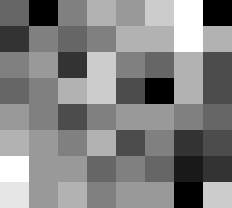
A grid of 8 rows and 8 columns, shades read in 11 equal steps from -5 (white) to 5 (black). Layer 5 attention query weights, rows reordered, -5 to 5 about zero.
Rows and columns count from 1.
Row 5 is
-1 0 2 0 -1 -1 0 1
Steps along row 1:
up down down up down down up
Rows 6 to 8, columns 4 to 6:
-2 2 0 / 1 0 1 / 0 -1 -1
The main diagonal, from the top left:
1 0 3 -3 -1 0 4 -3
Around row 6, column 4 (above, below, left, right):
0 1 0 2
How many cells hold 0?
13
